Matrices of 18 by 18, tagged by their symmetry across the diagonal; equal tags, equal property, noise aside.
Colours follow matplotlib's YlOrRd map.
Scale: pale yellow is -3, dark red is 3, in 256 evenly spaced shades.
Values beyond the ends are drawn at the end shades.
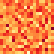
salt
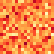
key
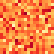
salt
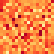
key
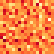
salt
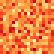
key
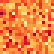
key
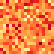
salt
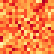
salt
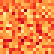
key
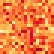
key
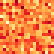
salt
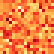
salt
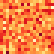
salt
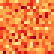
key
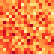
salt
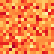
salt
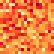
key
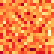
salt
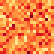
key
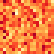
key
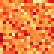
salt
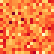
key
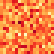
key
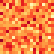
key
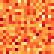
salt
